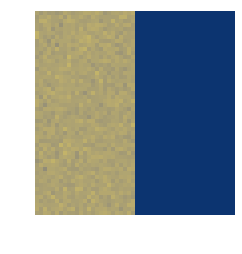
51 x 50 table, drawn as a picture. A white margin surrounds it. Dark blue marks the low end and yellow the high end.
It is made of 1 by 2 panels. Panel 1,1: high, fine-grained, faint in contrast. Panel 1,2: very low, flat.
